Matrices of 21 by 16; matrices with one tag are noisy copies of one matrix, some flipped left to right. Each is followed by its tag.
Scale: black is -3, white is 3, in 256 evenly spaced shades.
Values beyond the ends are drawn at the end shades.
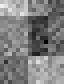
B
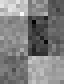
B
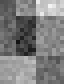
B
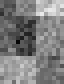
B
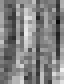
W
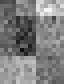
B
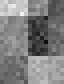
B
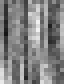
W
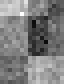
B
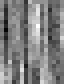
W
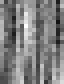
W
